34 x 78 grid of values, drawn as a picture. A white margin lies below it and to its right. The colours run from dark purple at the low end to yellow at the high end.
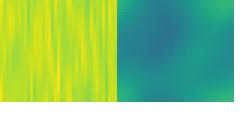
The table splits into one row of 2 panels. Panel 1,1: very high, streaked downward, faint in contrast. Panel 1,2: middling, smooth.
